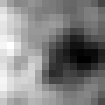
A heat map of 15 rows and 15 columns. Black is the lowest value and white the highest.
The texture is blotchy. There are no lone odd cells. The ninth with the lowest average is the middle right. There are no regular stripes. There is an overall slope up to the left.
